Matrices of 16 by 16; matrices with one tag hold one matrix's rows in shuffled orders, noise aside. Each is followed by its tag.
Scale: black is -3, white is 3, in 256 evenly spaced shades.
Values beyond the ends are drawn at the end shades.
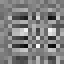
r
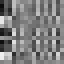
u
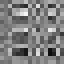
r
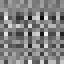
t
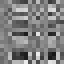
r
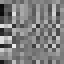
u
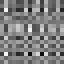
t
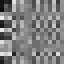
u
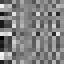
u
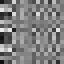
u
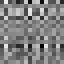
t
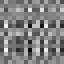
t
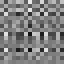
t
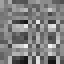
r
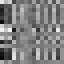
u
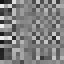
u
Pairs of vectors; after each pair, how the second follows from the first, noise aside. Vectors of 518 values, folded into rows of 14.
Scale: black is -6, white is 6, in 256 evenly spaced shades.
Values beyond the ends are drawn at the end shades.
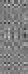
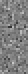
shuffled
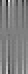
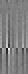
wrapped around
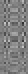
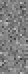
shuffled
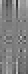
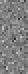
shuffled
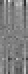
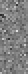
shuffled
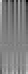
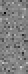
shuffled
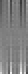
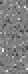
shuffled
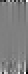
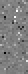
shuffled
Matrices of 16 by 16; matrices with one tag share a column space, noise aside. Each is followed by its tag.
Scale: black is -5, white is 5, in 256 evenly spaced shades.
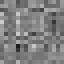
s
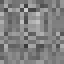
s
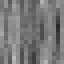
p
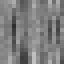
p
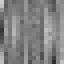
p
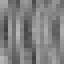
p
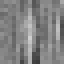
p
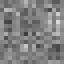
s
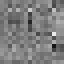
s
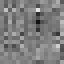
s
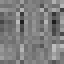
s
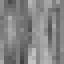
p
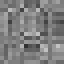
s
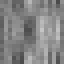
p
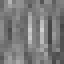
p
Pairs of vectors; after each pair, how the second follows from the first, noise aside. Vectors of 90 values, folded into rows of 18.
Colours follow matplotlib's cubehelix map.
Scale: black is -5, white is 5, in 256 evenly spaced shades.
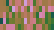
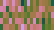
shuffled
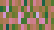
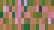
shuffled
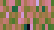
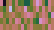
shuffled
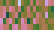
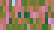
shuffled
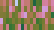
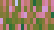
copied
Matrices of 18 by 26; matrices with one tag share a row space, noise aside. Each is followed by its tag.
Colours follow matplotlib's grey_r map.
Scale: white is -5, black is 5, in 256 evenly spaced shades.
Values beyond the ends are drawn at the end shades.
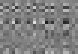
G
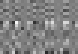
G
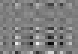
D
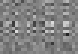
G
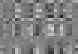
D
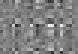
D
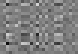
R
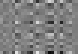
D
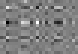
R
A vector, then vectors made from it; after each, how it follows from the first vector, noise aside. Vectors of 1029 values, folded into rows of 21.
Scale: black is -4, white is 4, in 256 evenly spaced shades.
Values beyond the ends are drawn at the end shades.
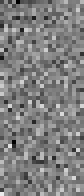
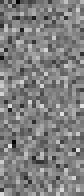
copied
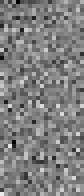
copied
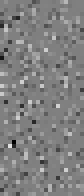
partly zeroed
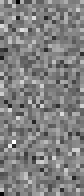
sign-scrambled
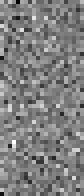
sign-scrambled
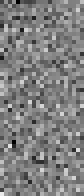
copied
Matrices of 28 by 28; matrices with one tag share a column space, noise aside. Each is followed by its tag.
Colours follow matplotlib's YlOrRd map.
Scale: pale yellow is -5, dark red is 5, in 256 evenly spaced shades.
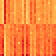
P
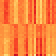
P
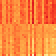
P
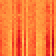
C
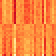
P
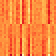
P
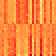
P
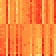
P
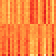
P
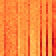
C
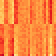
P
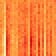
C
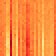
C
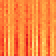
C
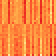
P
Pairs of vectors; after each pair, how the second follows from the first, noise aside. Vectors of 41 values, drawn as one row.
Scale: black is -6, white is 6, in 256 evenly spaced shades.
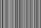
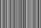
reversed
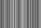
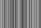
negated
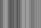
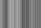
negated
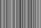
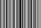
scaled up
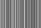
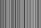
negated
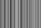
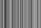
shuffled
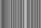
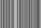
reversed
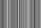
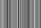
negated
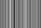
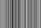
shuffled
